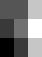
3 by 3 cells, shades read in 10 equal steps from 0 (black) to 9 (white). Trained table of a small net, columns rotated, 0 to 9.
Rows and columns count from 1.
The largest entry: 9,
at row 2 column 3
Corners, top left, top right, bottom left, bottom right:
3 7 0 7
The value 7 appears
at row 1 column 3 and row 3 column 3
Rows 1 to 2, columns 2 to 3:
3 7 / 4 9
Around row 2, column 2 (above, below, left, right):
3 2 2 9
